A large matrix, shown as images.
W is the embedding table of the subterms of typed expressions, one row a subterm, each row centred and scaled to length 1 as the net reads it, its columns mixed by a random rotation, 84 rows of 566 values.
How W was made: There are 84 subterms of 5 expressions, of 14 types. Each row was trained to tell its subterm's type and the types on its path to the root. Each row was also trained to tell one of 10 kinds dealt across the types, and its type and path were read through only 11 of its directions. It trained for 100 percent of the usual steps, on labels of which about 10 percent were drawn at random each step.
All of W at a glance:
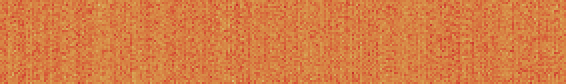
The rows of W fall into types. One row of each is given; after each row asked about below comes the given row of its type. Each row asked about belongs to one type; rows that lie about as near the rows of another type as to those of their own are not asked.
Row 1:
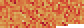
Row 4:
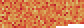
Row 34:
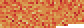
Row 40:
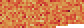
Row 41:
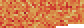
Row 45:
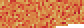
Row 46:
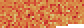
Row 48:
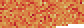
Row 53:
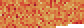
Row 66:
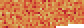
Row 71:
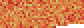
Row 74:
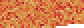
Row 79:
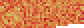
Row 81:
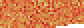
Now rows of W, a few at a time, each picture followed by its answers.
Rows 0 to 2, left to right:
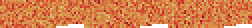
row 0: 53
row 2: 41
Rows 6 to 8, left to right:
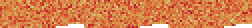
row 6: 81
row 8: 71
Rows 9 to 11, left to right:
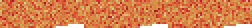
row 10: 4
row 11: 46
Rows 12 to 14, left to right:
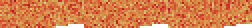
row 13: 34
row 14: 74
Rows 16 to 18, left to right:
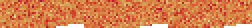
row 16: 66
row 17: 48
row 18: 53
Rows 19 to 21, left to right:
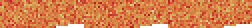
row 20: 34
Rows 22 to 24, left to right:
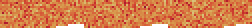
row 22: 34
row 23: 71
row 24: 1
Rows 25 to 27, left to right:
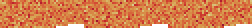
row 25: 71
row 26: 34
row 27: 81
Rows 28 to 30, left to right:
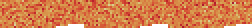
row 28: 66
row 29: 71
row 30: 53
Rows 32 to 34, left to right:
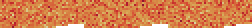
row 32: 48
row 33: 1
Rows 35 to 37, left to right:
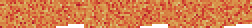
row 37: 74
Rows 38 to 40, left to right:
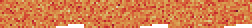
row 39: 4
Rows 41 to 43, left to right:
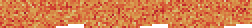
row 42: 66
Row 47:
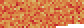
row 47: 81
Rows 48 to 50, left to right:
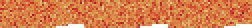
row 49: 81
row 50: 66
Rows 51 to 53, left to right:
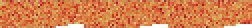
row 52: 1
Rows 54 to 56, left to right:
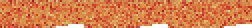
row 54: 46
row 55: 34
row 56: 74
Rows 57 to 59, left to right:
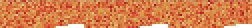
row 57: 41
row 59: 66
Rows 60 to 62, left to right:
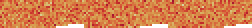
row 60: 81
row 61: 46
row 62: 4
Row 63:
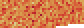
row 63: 66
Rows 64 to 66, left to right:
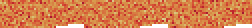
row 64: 71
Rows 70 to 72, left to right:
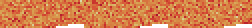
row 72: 4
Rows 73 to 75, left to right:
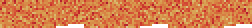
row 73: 4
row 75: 1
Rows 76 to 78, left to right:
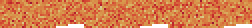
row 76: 34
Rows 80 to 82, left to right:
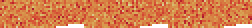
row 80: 81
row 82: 41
